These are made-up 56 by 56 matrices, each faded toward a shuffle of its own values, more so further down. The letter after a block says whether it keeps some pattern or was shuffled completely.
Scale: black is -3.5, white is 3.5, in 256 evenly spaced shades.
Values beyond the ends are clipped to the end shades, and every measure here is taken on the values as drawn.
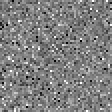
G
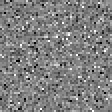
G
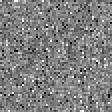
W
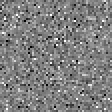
W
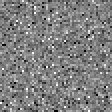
W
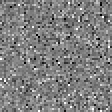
W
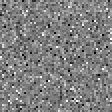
W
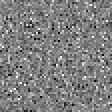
W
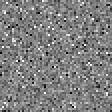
G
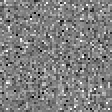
W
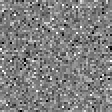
G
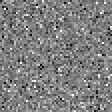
G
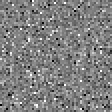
W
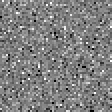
G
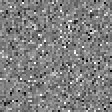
W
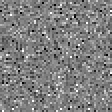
W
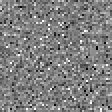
W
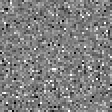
W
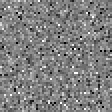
G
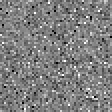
W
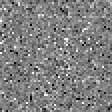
W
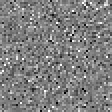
W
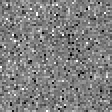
G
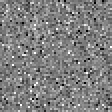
W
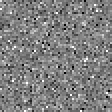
W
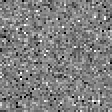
G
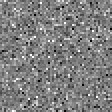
W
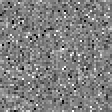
W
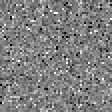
G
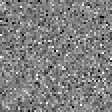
G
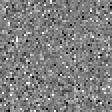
W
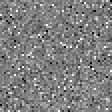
G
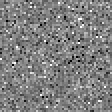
G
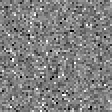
W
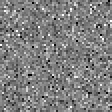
G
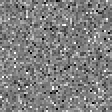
G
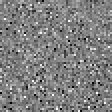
G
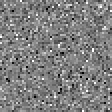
G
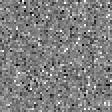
W
